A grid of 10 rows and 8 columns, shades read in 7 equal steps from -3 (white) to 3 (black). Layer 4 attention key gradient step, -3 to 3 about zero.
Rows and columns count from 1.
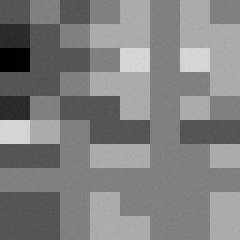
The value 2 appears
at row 2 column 1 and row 5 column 1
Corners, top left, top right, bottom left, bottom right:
1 0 1 -1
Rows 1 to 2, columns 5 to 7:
-1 0 -1 / -1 0 -1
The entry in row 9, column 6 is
0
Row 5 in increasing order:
-1 -1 0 0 0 1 1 2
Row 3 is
3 1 1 0 -2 0 -2 -1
